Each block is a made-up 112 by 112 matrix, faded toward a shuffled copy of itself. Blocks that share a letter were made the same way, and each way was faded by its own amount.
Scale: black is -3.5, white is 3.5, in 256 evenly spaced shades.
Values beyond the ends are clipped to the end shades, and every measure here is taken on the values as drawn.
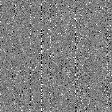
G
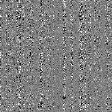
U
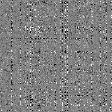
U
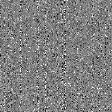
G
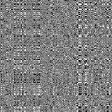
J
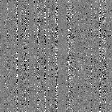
U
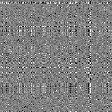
J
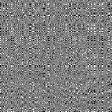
J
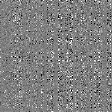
U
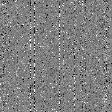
G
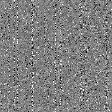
G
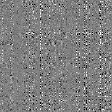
U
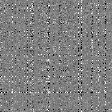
U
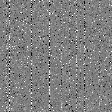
G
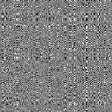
J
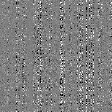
U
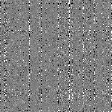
U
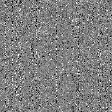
G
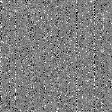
G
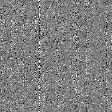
G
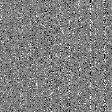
G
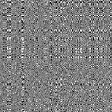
J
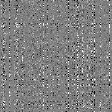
U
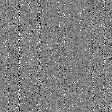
G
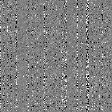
U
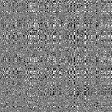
J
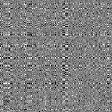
J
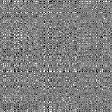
J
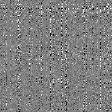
U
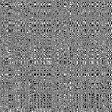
J
